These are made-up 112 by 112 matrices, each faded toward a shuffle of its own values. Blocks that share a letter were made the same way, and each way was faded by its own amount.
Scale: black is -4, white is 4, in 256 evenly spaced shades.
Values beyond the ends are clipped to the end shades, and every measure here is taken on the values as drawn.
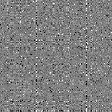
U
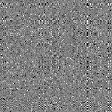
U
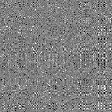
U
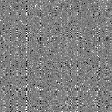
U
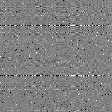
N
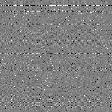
N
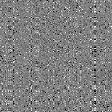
U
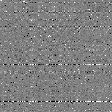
N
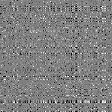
N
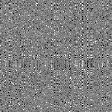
U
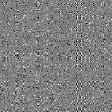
U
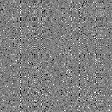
U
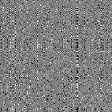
U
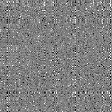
U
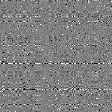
N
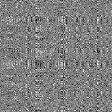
U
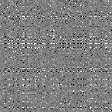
N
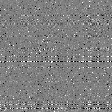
N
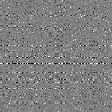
N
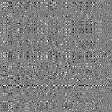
N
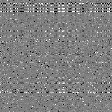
N
